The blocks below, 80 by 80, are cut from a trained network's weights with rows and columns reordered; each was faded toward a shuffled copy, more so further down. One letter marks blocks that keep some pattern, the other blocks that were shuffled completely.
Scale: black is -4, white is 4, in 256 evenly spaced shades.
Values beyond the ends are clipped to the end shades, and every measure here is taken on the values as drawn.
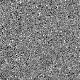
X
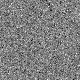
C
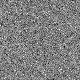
C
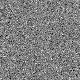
X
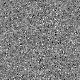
X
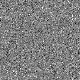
X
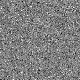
X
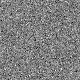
C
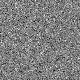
C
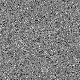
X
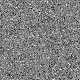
C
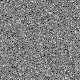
C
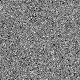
C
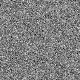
C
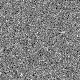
C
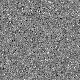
C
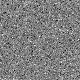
C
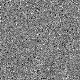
X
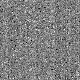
X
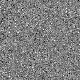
X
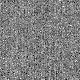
X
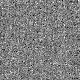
X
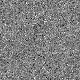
X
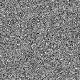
X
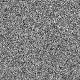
X
